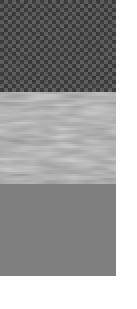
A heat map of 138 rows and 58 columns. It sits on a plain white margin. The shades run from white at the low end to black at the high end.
It is made of 3 by 1 panels. Panel 1,1: high, checkered. Panel 2,1: low, streaked across, faint in contrast. Panel 3,1: middling, flat.
